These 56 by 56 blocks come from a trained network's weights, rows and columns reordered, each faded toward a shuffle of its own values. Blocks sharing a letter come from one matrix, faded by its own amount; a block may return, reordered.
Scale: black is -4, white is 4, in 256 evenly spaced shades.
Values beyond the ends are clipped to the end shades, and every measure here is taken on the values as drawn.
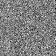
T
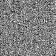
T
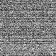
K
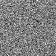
T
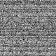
K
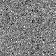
T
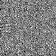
T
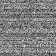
K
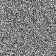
T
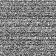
K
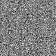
T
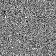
T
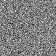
T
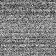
K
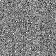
T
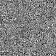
T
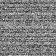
K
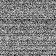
K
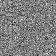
T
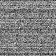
K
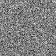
T
